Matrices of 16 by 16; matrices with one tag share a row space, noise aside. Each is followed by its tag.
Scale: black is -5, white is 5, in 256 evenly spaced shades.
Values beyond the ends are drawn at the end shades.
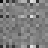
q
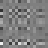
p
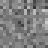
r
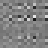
r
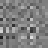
q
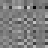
r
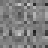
r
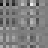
q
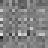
p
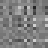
r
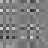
q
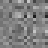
r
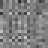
p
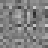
r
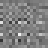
p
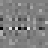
p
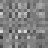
p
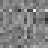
r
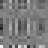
p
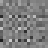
p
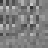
q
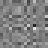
r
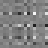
r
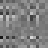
q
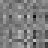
r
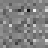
r
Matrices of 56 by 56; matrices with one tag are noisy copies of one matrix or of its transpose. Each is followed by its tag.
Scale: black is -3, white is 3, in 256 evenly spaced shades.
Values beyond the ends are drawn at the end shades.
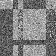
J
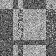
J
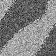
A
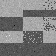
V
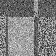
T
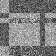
J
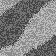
A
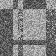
J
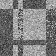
J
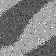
A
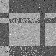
J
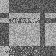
J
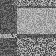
T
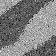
A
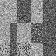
V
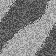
A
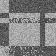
J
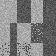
V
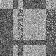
J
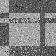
J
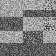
V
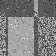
T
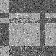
J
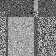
T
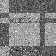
J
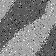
A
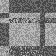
J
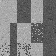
V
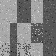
V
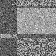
T
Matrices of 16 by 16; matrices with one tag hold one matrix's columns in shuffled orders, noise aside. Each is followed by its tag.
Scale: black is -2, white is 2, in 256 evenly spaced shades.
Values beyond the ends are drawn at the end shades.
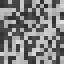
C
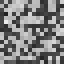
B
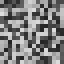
C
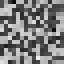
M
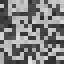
B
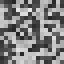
C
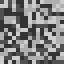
B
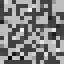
B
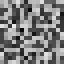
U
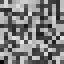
B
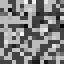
B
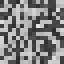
C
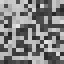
B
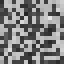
B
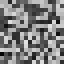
U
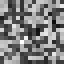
B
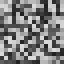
B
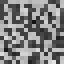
U
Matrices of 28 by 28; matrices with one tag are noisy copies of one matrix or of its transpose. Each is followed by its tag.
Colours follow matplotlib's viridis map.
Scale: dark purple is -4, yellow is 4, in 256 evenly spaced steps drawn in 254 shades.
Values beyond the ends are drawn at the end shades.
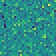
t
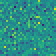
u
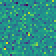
t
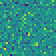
t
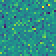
t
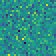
u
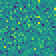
u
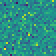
t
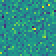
t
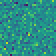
t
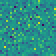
u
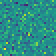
t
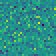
u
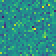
t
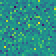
u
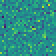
t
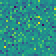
u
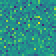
u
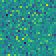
u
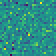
t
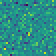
t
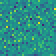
u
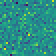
t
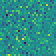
u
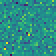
t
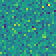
t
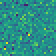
t
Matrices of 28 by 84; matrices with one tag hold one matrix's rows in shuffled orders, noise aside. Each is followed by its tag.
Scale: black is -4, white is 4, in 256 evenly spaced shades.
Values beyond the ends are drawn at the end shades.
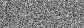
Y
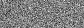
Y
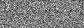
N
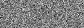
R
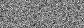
R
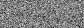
N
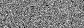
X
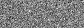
Y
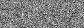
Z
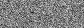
X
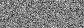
N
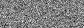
Z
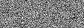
Z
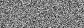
R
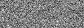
N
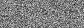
Z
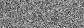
Y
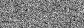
Z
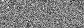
N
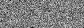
X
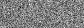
Y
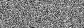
X
